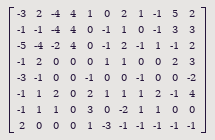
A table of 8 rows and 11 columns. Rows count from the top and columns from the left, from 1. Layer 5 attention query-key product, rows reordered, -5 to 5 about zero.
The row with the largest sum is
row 6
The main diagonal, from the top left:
-3 -1 -2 0 -1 1 -2 -1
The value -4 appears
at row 1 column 3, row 2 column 3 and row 3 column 2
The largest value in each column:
2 2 2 4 3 1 2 1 2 5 4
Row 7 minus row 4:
0 -1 1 0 3 -1 -3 1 1 -2 -3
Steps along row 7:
up same down up down down up same down same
